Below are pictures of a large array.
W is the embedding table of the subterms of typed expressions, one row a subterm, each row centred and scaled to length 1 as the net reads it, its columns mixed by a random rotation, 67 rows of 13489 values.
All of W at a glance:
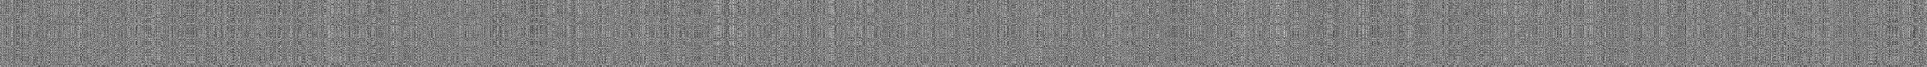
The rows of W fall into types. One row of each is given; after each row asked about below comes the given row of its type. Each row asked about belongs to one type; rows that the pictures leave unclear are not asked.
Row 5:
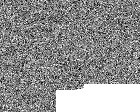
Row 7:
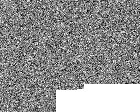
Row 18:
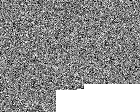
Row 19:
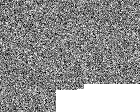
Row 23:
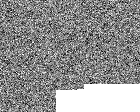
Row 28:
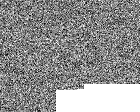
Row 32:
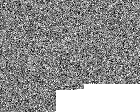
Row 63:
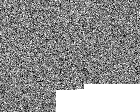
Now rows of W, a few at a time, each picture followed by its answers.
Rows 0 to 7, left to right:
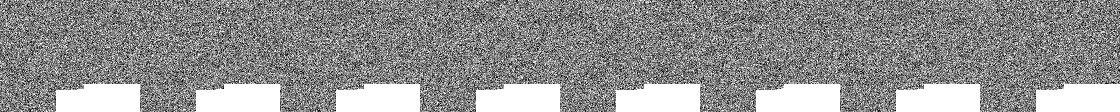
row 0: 32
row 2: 28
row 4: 19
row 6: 28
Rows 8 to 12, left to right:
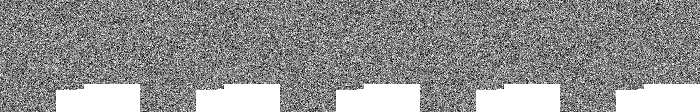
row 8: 18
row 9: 28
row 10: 32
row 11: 28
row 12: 5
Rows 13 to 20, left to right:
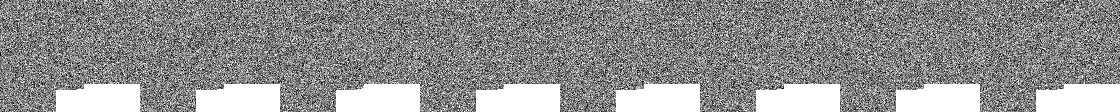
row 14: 7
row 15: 5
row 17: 63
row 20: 18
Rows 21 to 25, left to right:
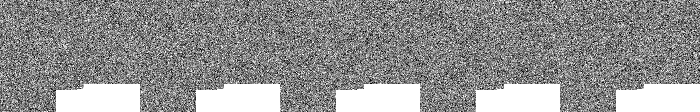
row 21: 32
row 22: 19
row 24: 19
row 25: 7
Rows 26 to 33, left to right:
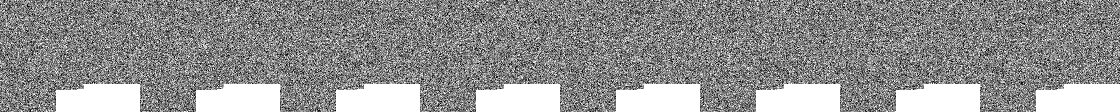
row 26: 32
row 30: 32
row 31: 63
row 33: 5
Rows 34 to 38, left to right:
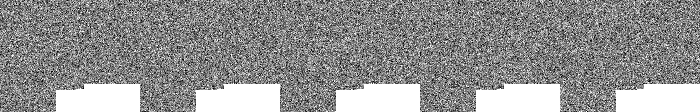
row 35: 63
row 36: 32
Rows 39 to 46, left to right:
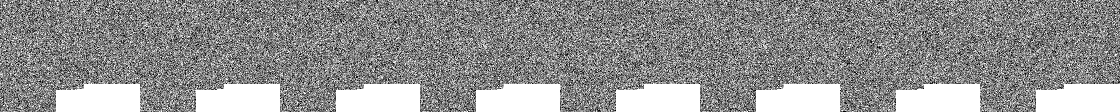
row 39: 63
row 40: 19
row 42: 32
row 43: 28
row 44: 32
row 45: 23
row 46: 7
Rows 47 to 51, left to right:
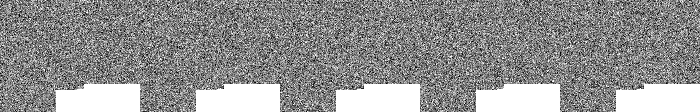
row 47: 5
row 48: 28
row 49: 18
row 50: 19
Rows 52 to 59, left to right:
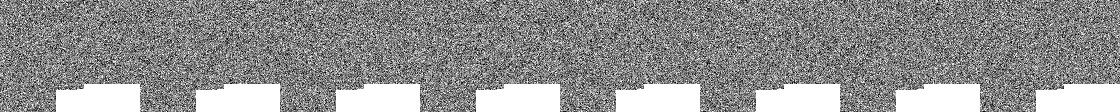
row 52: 18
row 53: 23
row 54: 19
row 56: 19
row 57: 23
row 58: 5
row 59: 18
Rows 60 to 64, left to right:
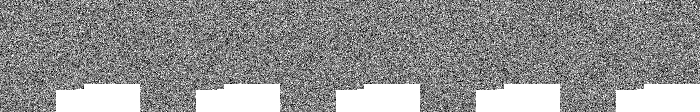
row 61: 23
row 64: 19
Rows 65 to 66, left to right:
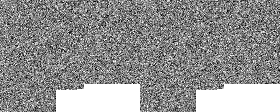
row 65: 7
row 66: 7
